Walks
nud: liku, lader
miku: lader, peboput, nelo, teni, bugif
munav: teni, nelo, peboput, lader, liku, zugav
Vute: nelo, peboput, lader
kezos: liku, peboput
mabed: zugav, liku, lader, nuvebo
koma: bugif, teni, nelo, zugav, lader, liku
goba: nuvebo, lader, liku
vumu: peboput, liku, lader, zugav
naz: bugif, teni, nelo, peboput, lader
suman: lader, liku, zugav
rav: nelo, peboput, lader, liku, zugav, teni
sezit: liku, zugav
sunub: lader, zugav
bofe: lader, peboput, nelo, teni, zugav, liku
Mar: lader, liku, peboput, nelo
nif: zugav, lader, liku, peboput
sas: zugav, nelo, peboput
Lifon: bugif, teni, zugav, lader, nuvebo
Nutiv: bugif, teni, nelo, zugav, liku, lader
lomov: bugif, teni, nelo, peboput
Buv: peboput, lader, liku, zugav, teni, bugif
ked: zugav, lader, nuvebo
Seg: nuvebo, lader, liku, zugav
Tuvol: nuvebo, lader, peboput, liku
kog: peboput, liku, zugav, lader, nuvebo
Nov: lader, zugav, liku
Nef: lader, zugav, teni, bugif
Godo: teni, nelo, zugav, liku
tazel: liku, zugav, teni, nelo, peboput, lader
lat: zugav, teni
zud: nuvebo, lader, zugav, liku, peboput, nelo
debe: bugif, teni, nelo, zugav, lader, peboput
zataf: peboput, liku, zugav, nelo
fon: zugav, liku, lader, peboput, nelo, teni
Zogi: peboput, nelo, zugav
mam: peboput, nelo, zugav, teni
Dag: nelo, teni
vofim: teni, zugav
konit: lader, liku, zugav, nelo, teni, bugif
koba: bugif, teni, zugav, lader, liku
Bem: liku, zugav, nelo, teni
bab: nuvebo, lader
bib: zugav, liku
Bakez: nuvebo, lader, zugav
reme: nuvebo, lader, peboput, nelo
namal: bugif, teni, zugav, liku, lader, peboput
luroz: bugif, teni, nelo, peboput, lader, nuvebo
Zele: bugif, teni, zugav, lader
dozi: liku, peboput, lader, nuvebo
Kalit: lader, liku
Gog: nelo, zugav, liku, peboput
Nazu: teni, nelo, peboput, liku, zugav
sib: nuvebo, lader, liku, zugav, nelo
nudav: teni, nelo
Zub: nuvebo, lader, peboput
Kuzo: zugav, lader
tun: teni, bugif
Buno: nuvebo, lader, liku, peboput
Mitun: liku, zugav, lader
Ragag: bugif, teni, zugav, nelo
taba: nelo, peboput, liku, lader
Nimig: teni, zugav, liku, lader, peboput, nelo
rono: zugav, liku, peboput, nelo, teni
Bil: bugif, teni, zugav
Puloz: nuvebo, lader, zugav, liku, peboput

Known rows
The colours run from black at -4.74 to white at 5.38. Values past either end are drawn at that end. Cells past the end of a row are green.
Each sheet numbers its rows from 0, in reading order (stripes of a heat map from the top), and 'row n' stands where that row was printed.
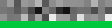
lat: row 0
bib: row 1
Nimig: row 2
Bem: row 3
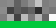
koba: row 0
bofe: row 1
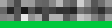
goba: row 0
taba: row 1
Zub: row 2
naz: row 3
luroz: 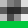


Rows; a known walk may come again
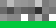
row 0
rono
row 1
bofe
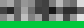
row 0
munav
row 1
nud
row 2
luroz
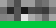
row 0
goba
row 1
tazel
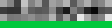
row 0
Bakez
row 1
vofim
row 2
bib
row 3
reme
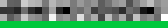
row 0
Zub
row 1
Puloz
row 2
sib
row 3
koba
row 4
Nov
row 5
Gog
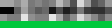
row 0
sas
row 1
Dag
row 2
kog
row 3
Vute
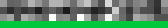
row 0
taba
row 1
Buno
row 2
Tuvol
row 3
dozi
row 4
Nef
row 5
Kuzo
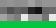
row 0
fon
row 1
Nimig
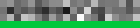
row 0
koma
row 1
naz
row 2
Godo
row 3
Buv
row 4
lat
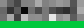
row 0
Kalit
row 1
Bem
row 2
vumu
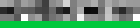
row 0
kezos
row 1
Mitun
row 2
Nazu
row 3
Zogi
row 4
lomov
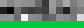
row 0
Mar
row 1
sunub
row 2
Ragag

